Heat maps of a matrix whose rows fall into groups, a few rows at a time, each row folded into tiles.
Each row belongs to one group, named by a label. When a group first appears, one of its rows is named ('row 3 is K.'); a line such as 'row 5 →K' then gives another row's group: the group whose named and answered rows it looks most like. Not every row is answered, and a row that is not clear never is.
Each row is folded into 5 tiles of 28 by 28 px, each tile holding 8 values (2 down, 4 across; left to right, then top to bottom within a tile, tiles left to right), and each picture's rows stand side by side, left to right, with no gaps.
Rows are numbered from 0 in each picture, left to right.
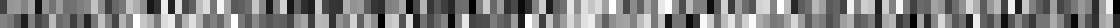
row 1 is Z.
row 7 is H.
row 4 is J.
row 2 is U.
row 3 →U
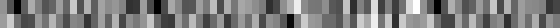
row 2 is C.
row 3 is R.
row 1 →R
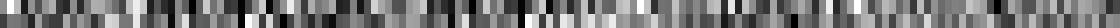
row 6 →C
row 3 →U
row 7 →R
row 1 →U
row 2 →H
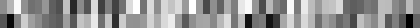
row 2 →J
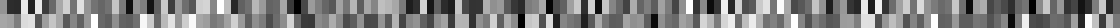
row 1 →Z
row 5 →Z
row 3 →U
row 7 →U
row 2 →R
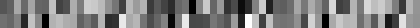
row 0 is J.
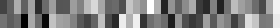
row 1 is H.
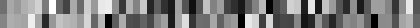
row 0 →J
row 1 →U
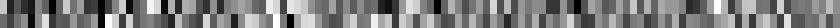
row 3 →R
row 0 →U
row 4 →R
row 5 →C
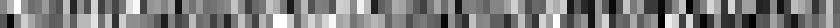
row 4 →U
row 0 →C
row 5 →H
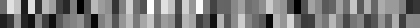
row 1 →J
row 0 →H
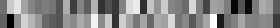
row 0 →C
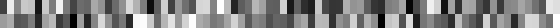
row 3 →H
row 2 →U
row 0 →J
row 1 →Z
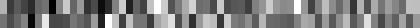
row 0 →U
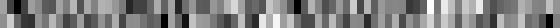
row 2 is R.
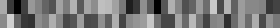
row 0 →R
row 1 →R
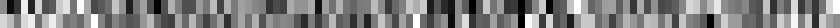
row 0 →Z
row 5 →C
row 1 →R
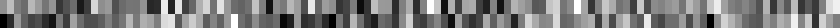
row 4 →C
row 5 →C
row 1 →Z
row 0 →H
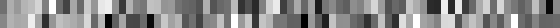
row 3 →Z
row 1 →C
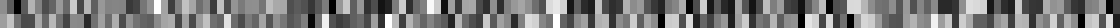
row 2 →U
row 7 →U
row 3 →H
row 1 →C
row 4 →U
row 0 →R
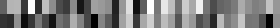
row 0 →H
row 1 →J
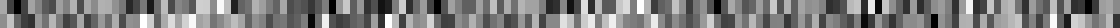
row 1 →Z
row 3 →R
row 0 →R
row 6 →H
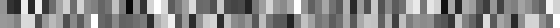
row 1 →C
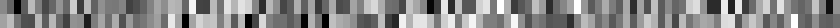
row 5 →Z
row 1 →J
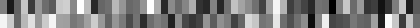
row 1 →H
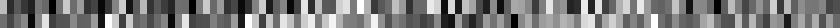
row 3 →H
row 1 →U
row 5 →R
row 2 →Z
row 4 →Z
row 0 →U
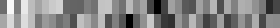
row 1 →R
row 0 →J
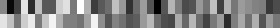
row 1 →R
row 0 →Z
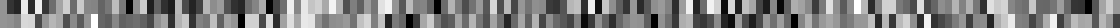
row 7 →C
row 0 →Z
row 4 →H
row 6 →C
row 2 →J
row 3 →R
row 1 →U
